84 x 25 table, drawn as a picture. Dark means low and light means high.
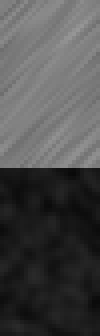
It is made of 2 by 1 panels. Panel 1,1: middling, slanting up to the right, faint in contrast. Panel 2,1: very low, blotchy, faint in contrast.
